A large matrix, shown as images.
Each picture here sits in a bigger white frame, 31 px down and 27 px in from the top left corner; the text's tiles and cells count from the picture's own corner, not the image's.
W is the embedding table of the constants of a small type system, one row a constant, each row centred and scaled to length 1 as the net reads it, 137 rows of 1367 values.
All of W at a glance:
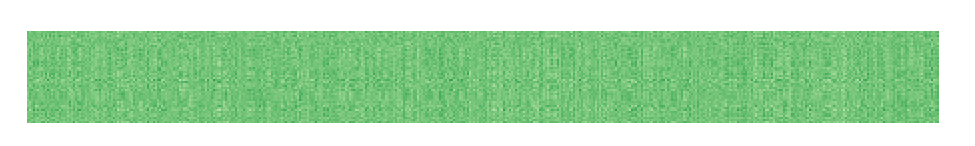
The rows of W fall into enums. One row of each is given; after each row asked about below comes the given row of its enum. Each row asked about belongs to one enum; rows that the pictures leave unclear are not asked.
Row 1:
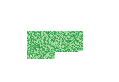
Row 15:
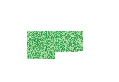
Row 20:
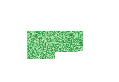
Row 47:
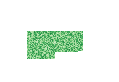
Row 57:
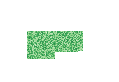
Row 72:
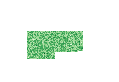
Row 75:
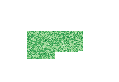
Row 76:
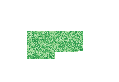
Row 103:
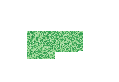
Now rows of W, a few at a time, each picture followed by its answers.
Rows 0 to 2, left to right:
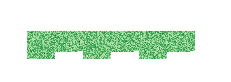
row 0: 72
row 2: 47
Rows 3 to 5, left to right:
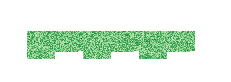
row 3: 103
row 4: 20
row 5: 76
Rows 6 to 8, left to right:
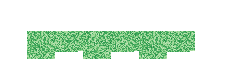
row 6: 1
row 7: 103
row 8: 1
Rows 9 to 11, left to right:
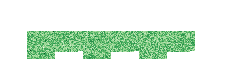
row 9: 75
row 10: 76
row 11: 20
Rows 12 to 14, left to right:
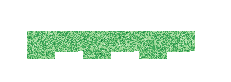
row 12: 57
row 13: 75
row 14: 72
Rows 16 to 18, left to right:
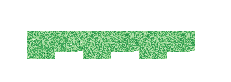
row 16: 72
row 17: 20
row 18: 20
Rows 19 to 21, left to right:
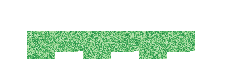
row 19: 76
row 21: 47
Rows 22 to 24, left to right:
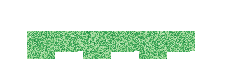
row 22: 15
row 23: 103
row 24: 57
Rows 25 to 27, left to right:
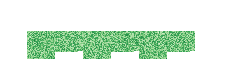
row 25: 15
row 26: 20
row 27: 57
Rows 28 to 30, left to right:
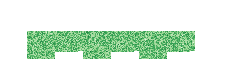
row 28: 57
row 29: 103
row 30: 72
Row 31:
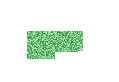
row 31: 57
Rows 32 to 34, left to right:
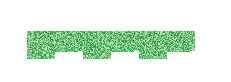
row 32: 47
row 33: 1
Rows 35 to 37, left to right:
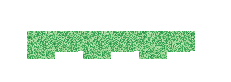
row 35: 57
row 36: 57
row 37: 103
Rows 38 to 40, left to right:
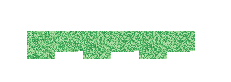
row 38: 76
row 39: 1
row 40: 1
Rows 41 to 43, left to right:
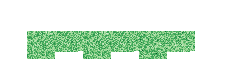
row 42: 57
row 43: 75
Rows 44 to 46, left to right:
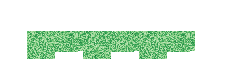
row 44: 20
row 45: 103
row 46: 20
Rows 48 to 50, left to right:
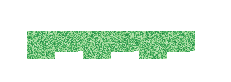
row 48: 57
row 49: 20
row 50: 47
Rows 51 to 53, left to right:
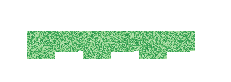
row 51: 103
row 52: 20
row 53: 1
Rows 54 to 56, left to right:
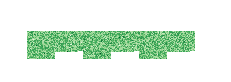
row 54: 72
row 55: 75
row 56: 57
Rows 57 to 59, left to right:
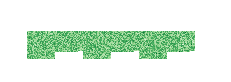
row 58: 1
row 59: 72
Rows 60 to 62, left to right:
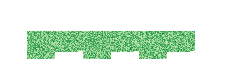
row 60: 1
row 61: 15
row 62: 47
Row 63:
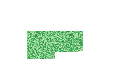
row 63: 20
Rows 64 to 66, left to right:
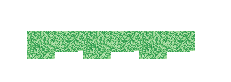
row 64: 1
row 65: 1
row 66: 1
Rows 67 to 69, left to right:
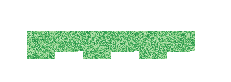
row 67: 76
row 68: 103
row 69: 20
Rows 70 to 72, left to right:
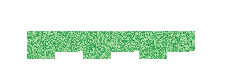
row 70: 57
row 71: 1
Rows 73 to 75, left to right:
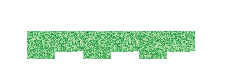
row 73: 72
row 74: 72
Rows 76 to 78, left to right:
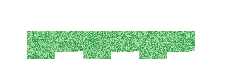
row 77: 15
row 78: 20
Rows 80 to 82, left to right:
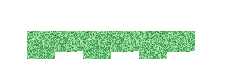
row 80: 72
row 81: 72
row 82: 47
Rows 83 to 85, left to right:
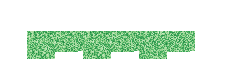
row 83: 47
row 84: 47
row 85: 57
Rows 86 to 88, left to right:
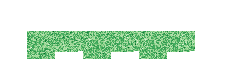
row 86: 75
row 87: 72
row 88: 72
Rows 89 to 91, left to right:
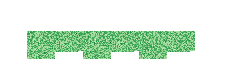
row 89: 103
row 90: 103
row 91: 1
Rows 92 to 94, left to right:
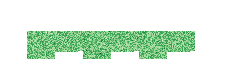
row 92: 57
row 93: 75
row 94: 103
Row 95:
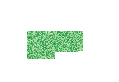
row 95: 57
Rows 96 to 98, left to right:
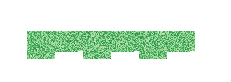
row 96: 1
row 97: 103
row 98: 57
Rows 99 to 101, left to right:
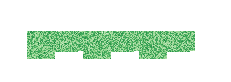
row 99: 103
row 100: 57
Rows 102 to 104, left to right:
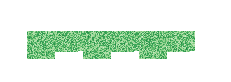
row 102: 57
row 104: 15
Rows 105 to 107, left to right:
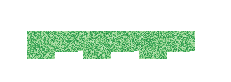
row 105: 1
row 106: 47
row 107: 15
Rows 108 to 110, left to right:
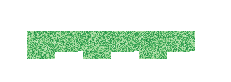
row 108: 47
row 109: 103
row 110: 15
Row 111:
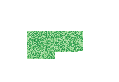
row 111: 15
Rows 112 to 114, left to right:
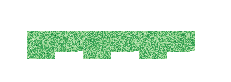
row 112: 72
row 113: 15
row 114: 20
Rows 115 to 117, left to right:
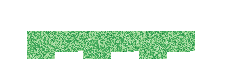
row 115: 1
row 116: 72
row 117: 47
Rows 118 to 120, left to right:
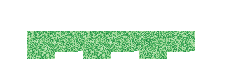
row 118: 47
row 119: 47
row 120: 15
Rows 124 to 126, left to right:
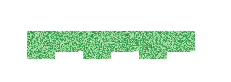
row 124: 103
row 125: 20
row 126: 1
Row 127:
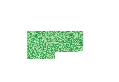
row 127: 20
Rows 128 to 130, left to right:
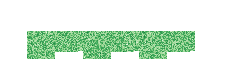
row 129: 72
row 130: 103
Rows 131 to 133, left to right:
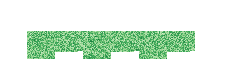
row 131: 15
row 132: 76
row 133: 57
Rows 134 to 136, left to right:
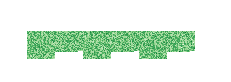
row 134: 1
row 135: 47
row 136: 72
